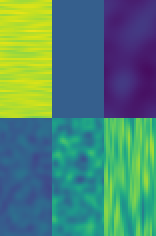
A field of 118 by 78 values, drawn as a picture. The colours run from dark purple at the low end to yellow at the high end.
It is made of 2 by 3 panels. Panel 1,1: very high, streaked across, faint in contrast. Panel 1,2: low, flat. Panel 1,3: very low, smooth, faint in contrast. Panel 2,1: low, blotchy, faint in contrast. Panel 2,2: middling, blotchy. Panel 2,3: high, streaked downward.
